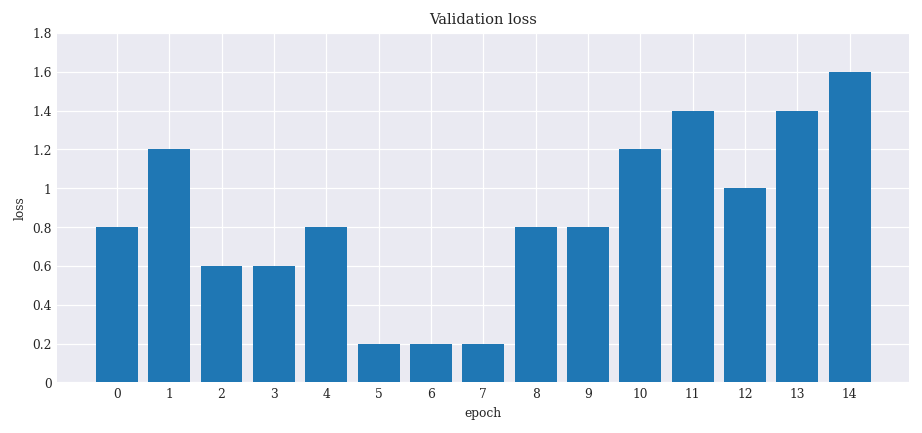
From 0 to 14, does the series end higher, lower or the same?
higher
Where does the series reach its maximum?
14
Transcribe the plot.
Title: Validation loss
x-axis: epoch, ticks 0 1 2 3 4 5 6 7 8 9 10 11 12 13 14
y-axis: loss, ticks 0 0.2 0.4 0.6 0.8 1 1.2 1.4 1.6 1.8
Values:
0.8 1.2 0.6 0.6 0.8 0.2 0.2 0.2 0.8 0.8 1.2 1.4 1 1.4 1.6
